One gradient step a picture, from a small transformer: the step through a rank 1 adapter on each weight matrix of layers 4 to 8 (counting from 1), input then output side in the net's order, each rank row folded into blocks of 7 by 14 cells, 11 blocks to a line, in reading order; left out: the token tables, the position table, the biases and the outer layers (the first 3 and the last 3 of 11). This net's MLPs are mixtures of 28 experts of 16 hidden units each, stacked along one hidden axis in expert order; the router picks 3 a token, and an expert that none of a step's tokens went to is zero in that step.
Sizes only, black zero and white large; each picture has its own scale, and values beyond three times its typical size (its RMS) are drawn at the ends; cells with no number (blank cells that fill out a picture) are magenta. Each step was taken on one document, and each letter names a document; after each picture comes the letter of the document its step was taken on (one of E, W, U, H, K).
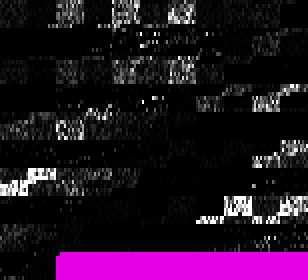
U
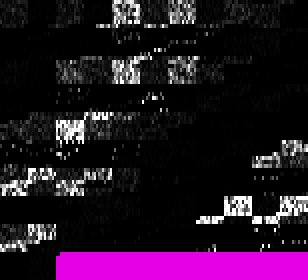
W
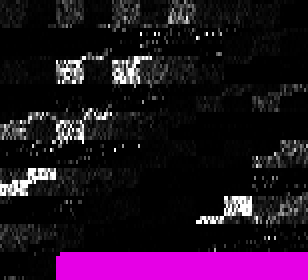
U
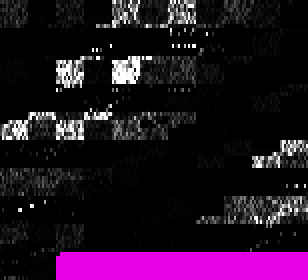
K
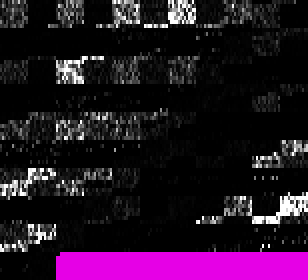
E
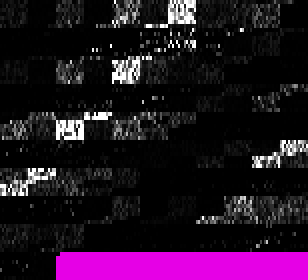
K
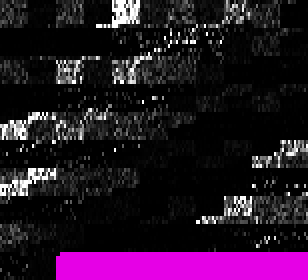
U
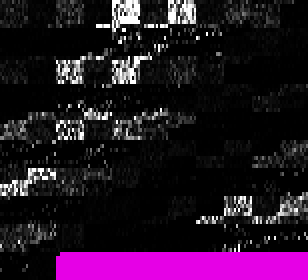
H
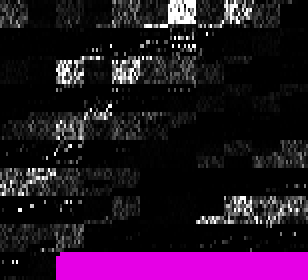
K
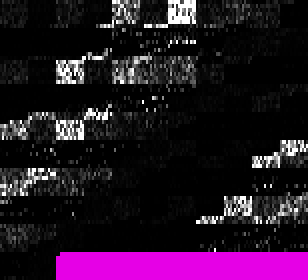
U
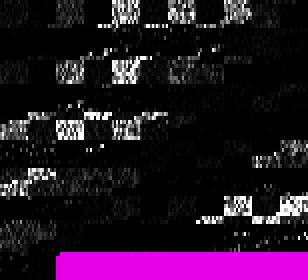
H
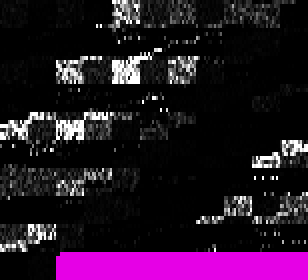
W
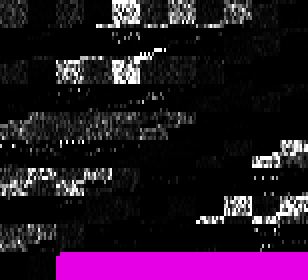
W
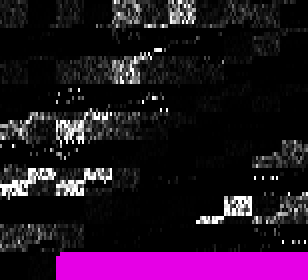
W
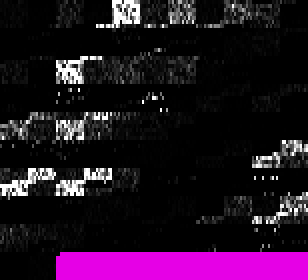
W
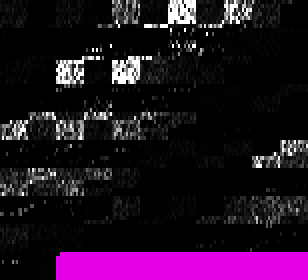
K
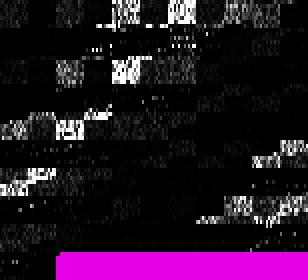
K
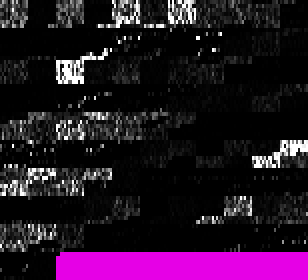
E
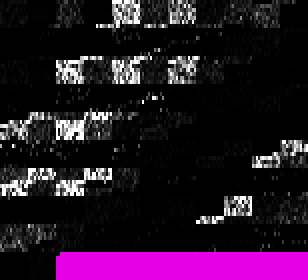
W
